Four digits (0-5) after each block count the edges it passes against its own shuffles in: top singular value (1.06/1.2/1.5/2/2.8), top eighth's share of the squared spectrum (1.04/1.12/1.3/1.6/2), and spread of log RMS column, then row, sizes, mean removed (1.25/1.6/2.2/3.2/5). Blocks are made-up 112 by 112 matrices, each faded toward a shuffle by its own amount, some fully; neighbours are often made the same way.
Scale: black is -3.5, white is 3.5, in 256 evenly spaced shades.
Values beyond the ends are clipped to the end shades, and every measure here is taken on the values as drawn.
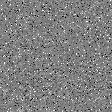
3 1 0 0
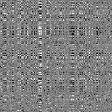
5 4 4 4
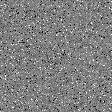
2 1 0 0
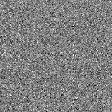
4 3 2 1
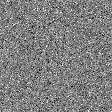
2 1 0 0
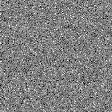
3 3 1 1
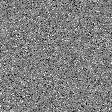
0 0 0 0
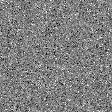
2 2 1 0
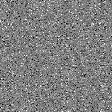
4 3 1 1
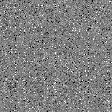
4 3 2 1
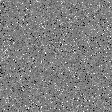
0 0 0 0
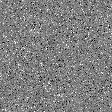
0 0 0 0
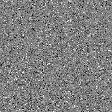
3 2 1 1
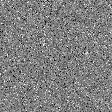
2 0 0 0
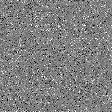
3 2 1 1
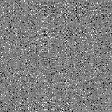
4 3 2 2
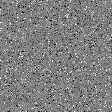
3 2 0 0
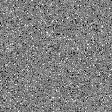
3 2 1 0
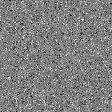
3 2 0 1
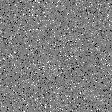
0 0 0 0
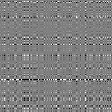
5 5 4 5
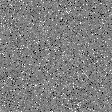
0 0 0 0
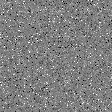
2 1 0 0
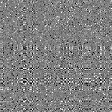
5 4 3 3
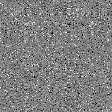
4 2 1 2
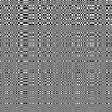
5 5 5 5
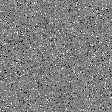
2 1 0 0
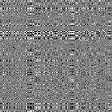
5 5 3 4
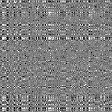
5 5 3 4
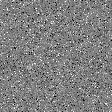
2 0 0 0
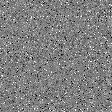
2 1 0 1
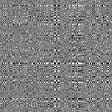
5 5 3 4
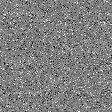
3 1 0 0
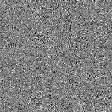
4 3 1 1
